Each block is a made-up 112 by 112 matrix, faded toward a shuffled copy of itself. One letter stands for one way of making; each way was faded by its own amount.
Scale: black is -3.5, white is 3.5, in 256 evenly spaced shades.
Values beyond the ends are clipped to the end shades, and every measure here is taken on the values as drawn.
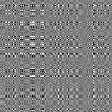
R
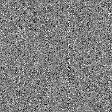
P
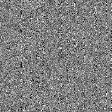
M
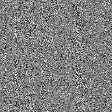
M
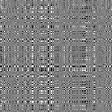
R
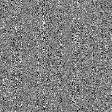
M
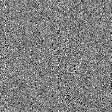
P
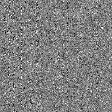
P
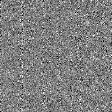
M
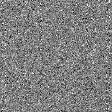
P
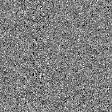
P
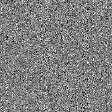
P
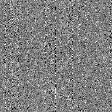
M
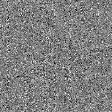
P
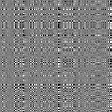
R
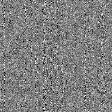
M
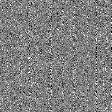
M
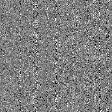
M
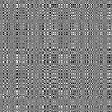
R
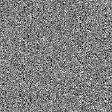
M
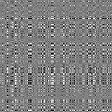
R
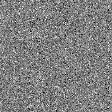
P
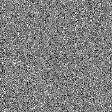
P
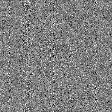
P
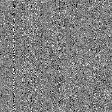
M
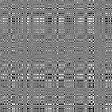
R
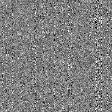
M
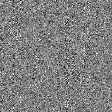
P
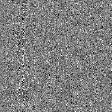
M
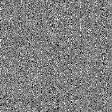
M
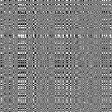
R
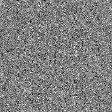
P
